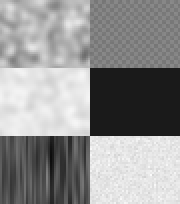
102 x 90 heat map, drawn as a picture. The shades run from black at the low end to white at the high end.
It is made of 3 by 2 panels. Panel 1,1: high, blotchy. Panel 1,2: middling, checkered, faint in contrast. Panel 2,1: very high, blotchy, faint in contrast. Panel 2,2: very low, flat. Panel 3,1: low, streaked downward. Panel 3,2: very high, fine-grained, faint in contrast.
